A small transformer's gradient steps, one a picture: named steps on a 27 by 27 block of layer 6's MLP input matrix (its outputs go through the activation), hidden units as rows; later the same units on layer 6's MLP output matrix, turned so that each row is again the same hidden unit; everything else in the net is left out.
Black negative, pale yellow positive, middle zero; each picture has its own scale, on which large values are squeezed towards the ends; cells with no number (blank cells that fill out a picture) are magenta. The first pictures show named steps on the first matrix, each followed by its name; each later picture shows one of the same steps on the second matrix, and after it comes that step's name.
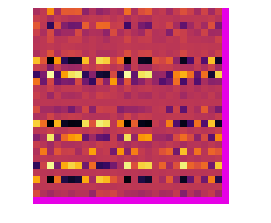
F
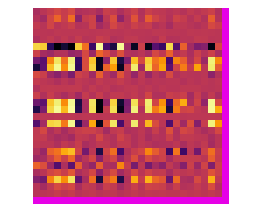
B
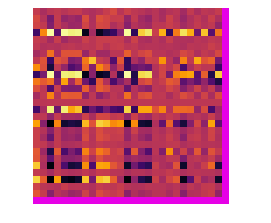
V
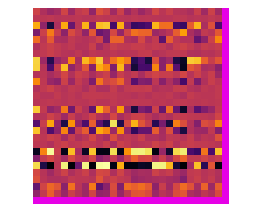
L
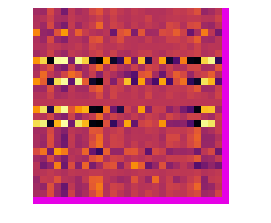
V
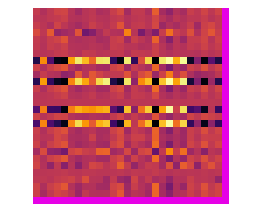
F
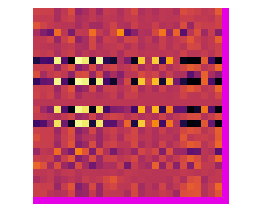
F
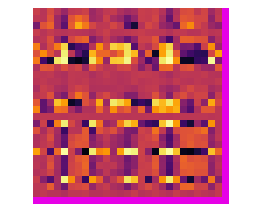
B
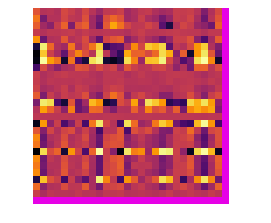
B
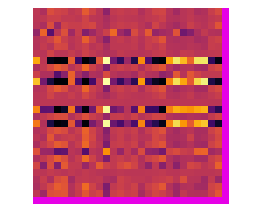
F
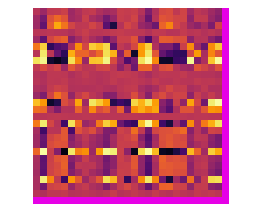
B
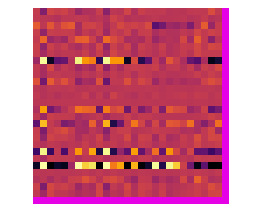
L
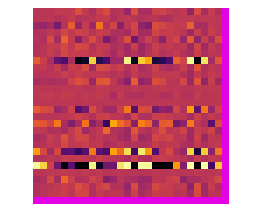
L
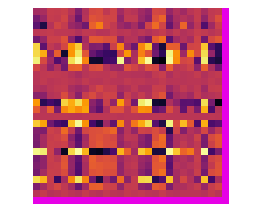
B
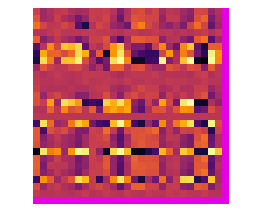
B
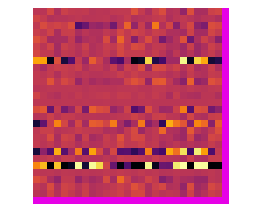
L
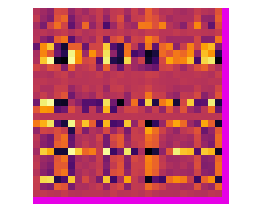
B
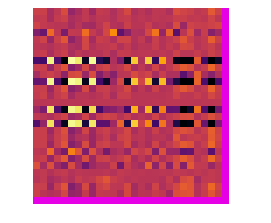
F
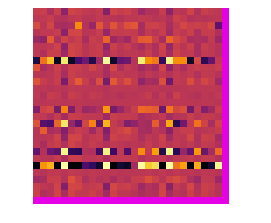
L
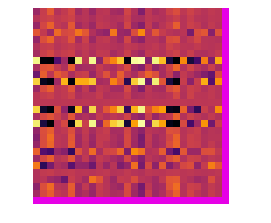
V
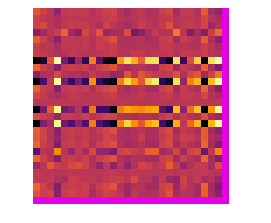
F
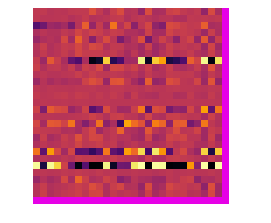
L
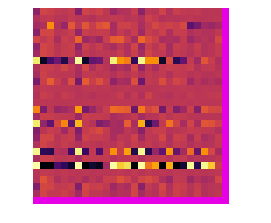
L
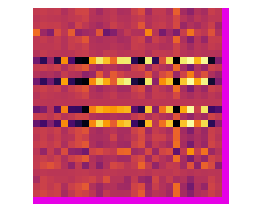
F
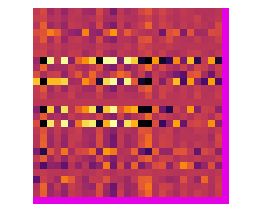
V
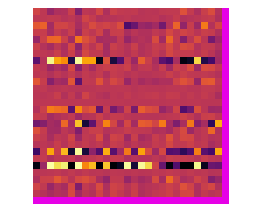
L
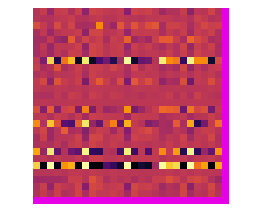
L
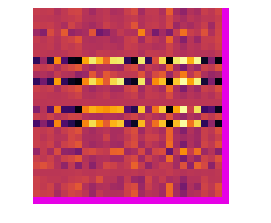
F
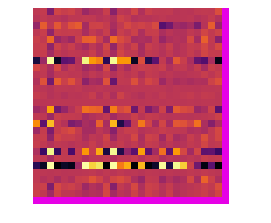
L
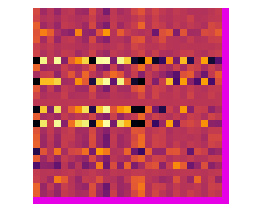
V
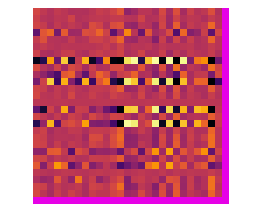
V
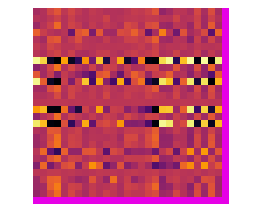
V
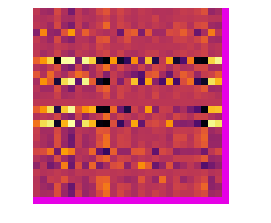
V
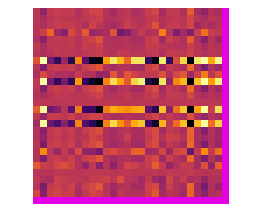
F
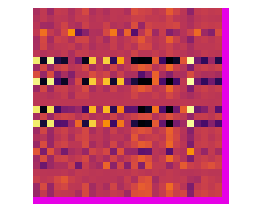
F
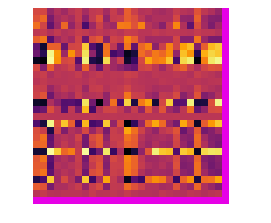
B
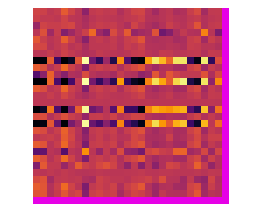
F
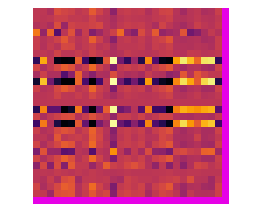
F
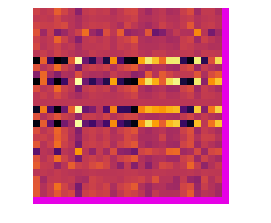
F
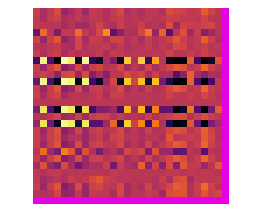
F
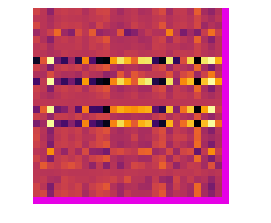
F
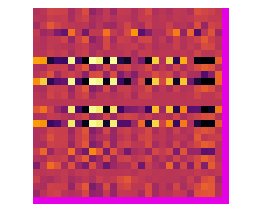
F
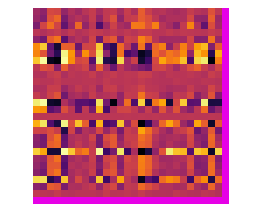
B
